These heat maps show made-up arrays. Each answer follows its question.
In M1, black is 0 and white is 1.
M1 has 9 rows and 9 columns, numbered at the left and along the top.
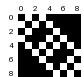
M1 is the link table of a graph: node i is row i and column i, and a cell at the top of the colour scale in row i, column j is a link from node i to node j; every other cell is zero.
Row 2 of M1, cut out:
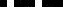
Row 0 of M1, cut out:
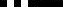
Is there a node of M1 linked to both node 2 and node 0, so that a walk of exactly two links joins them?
yes
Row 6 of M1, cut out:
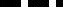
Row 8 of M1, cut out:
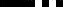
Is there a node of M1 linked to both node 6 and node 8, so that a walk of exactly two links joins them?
yes
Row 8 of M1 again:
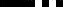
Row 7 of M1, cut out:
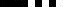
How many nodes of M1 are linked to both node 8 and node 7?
0
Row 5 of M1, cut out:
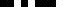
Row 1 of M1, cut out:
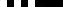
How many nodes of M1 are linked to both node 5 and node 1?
2
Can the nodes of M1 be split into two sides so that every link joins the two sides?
yes
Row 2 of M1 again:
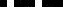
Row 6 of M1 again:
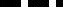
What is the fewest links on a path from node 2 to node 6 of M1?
4
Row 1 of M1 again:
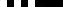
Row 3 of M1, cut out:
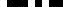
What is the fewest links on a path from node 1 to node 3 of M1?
2
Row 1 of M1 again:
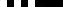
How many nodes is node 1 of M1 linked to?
3
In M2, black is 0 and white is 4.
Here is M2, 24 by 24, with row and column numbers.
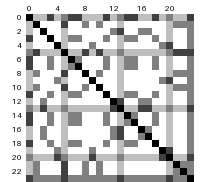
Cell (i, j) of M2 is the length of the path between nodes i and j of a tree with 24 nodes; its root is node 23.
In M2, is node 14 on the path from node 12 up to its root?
no
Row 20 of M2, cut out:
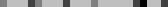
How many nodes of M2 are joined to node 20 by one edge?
4
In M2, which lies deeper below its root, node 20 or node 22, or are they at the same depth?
node 22
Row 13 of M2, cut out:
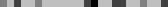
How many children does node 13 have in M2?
4
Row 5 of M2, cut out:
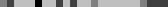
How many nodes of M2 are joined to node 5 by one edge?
6
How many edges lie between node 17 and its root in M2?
2
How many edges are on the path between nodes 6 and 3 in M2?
2
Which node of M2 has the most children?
0
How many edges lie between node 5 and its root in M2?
1
